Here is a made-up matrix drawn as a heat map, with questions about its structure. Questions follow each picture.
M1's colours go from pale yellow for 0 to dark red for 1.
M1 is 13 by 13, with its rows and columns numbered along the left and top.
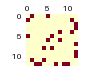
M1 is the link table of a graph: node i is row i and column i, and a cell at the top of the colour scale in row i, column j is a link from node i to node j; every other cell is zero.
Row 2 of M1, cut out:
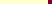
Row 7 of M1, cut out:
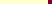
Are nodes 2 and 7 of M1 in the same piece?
yes
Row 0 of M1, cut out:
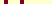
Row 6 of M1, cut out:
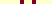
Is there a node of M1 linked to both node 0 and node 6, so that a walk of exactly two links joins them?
yes
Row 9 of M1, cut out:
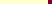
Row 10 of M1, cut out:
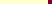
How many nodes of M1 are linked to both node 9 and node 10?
1
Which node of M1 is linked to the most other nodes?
node 12
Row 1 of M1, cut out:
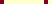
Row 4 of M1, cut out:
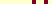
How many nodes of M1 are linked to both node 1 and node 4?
1
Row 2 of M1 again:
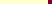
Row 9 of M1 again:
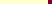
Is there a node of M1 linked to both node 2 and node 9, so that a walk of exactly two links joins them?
yes
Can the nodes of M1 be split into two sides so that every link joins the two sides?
no
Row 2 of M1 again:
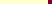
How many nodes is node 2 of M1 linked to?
1
